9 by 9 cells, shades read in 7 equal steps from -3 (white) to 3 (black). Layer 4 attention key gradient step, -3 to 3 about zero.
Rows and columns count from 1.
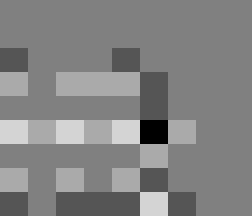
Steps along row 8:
up down up down up down same same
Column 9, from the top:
0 0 0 0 0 0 0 0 0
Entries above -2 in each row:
9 9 9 9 9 6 9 9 8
